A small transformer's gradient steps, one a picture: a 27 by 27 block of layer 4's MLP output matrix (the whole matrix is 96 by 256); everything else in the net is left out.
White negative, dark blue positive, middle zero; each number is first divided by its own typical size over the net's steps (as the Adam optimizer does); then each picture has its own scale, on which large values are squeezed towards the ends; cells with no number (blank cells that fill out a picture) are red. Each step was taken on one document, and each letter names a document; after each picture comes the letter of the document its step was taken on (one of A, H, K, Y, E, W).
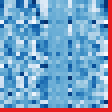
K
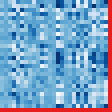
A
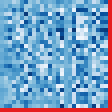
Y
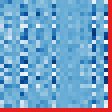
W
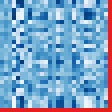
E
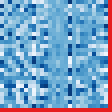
K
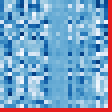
K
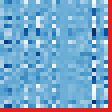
W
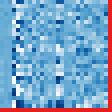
A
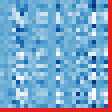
A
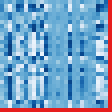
K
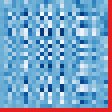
Y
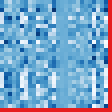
W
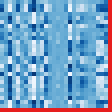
K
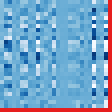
W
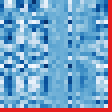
K
